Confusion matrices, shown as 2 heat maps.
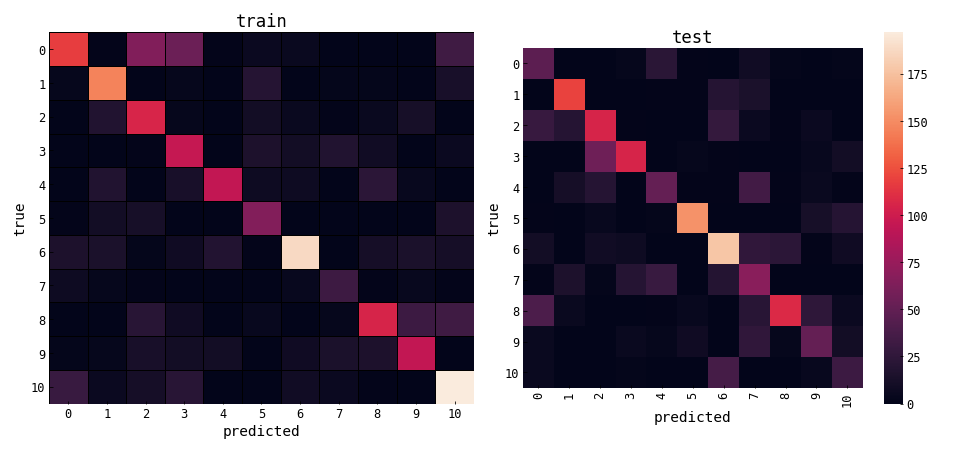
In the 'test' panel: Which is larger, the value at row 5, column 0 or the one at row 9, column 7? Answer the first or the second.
the second
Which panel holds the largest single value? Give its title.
train
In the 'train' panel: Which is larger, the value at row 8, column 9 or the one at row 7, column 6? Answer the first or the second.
the first
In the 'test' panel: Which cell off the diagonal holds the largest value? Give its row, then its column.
3, 2
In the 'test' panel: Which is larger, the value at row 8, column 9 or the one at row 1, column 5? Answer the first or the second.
the first
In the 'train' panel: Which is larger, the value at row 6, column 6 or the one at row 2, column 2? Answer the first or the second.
the first
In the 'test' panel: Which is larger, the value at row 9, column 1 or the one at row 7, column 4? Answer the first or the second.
the second
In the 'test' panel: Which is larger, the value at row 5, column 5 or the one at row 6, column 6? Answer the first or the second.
the second
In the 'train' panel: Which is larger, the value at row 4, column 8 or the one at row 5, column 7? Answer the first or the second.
the first
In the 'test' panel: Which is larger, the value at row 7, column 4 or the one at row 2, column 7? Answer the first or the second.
the first
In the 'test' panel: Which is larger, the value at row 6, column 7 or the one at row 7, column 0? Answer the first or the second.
the first
